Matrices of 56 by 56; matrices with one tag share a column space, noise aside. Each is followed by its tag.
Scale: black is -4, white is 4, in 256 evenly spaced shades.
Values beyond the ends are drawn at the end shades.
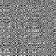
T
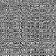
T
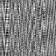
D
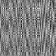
D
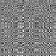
T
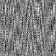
D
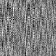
D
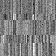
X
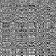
T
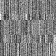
X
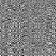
T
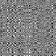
T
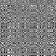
T
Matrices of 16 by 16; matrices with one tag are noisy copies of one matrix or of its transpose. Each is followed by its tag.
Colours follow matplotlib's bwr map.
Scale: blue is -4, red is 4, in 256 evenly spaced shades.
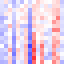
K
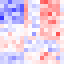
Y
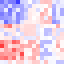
Y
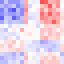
Y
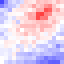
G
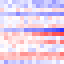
K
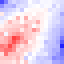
G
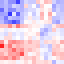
Y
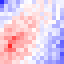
G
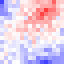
G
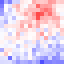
G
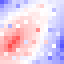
G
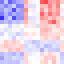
Y
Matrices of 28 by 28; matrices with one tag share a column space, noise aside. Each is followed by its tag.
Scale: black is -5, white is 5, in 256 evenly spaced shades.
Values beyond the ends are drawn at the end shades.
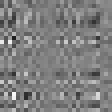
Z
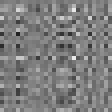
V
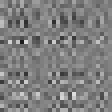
Z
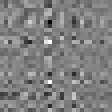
Z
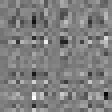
Z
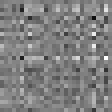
V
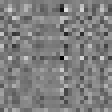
V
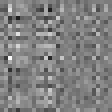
V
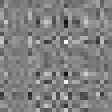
Z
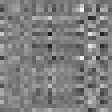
V
